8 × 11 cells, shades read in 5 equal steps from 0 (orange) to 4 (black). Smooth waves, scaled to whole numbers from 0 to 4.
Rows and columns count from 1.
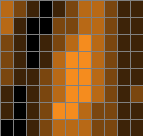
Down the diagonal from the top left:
1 3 4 3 1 0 1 2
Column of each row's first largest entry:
4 3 3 3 2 2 2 1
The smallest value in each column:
1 2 3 2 0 0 0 1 2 3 2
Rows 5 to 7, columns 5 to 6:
1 0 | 1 0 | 0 0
